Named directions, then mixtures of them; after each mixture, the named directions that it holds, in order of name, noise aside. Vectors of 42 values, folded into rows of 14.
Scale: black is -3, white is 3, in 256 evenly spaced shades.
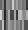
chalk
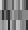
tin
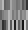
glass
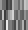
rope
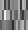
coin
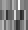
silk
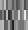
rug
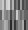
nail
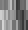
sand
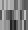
nail, rug, silk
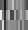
chalk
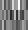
chalk, coin, silk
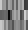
rug, silk, tin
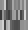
rope, rug, silk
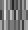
chalk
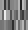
coin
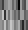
coin, sand, silk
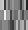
coin, nail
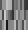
rope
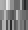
nail, rope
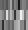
silk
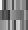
tin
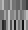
glass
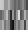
coin, nail, rug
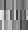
chalk, sand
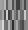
rug, sand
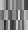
coin, glass, rug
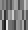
rope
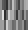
chalk, rope, sand
